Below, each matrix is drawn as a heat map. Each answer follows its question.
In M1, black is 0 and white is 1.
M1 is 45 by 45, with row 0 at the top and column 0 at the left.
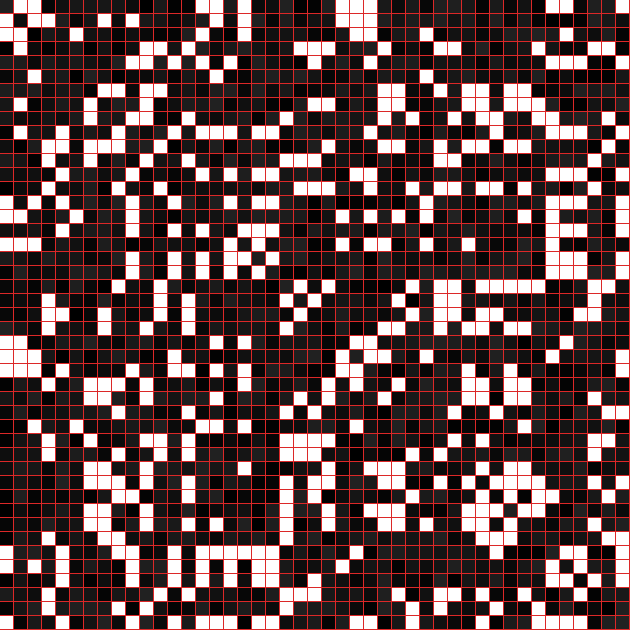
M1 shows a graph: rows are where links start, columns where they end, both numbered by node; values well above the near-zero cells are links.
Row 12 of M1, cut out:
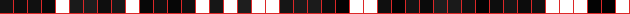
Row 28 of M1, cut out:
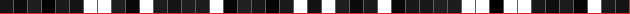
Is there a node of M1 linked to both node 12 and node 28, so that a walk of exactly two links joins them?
no
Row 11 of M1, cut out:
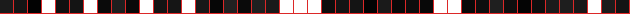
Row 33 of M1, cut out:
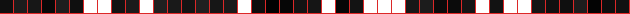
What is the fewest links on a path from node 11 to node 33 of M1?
2
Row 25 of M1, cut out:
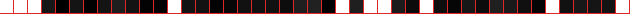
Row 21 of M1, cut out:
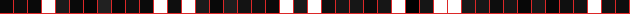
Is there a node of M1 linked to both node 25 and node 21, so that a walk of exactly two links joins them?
no
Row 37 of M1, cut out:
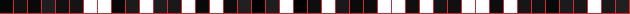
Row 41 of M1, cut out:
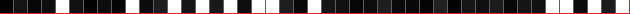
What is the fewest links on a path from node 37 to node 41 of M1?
2
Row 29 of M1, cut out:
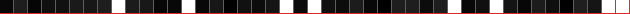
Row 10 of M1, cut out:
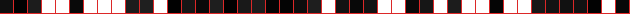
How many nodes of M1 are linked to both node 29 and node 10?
2
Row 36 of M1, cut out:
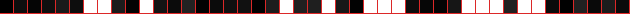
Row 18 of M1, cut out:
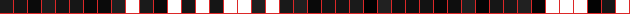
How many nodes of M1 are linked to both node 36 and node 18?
0
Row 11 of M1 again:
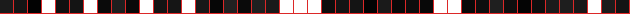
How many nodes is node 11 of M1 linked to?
10
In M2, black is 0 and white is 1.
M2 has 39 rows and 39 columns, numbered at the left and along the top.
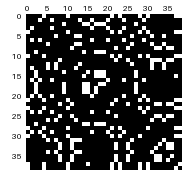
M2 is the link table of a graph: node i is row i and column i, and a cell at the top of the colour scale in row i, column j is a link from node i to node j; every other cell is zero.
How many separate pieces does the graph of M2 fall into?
1
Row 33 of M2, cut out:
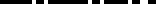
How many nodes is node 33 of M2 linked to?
7
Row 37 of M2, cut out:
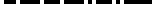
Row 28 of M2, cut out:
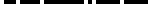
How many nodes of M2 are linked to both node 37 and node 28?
7
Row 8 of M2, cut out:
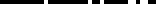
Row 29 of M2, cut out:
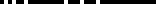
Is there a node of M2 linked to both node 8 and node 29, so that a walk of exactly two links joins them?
no
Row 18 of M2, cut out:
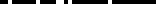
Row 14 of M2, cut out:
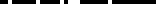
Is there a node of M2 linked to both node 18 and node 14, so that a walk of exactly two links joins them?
yes
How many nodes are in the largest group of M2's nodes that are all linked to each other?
8
